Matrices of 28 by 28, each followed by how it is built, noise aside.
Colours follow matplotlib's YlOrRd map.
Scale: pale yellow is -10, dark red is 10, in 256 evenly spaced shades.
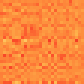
low rank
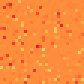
sparse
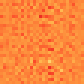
low rank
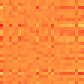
low rank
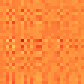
low rank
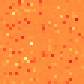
sparse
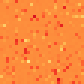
sparse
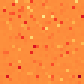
sparse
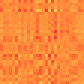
low rank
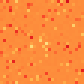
sparse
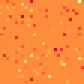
sparse
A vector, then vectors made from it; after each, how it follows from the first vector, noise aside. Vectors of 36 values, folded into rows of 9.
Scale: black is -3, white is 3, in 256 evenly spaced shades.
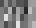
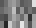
wrapped around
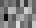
sign-scrambled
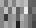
negated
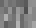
shrunk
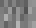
shrunk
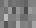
shrunk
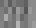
shrunk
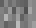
shrunk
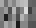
negated
